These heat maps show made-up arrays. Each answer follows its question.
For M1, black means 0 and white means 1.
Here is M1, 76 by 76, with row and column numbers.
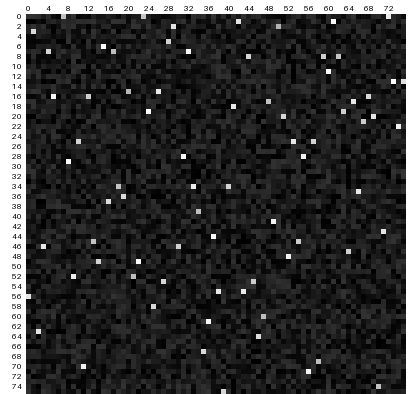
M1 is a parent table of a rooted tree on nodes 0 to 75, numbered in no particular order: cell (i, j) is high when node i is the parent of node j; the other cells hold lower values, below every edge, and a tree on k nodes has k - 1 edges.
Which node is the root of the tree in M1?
6
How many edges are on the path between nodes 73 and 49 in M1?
7
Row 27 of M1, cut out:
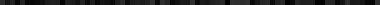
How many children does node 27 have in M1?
0
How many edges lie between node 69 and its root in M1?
3
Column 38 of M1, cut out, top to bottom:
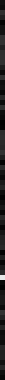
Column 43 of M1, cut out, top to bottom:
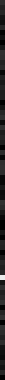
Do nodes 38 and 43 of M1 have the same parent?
yes
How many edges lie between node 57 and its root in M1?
6
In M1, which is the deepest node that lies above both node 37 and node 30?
46
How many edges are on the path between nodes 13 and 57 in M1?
4
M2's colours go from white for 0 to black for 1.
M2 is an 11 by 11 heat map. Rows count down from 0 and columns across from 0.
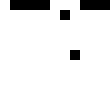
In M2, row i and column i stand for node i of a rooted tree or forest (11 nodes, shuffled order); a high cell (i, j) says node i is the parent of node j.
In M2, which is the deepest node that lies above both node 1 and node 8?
0
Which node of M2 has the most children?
0
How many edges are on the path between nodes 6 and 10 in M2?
3
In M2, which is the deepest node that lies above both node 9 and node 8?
0
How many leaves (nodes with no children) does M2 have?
8
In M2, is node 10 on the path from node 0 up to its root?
no
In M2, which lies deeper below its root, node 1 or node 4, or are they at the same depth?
the same depth
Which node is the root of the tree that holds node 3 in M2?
0
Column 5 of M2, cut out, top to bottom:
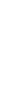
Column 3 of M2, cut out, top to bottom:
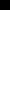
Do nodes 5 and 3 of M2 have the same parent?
no
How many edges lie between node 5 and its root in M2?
0
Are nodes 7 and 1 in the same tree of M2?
no
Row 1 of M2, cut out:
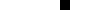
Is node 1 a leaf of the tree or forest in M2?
no
